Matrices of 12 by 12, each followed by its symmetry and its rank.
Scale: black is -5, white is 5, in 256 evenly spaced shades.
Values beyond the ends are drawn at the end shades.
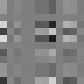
neither, rank one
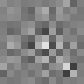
symmetric, rank two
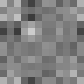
symmetric, rank two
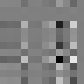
neither, rank one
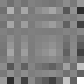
symmetric, rank one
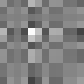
symmetric, rank one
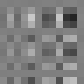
neither, rank one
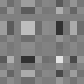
symmetric, rank one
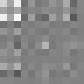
symmetric, rank two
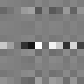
neither, rank one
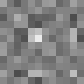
symmetric, rank two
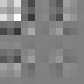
symmetric, rank one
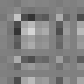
symmetric, rank one
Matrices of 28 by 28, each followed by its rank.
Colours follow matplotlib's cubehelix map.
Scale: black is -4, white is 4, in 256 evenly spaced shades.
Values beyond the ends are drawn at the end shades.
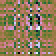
two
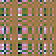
one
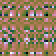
two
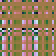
one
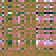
two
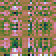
two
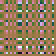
one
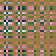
one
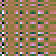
one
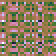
two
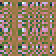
two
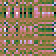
two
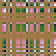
one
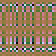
one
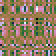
two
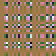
one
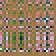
two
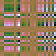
one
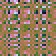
two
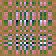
one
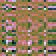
two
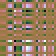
one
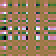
one
